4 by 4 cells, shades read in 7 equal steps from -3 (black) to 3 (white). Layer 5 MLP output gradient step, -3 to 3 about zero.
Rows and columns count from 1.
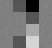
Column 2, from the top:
-1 0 0 -1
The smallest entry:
-3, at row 1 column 3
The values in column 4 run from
0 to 0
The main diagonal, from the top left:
0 0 1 0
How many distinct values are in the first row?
3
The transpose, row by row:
0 0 0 0 | -1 0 0 -1 | -3 -1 1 2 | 0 0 0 0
